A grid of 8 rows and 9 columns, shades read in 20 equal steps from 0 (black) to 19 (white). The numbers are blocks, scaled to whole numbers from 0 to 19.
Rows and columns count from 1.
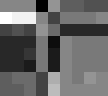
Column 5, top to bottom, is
11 5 8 1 2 2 13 14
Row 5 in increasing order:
2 3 3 4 9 9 9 9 10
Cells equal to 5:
5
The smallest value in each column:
3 3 2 0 1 3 3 3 3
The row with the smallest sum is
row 3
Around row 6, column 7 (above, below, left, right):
9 9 10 9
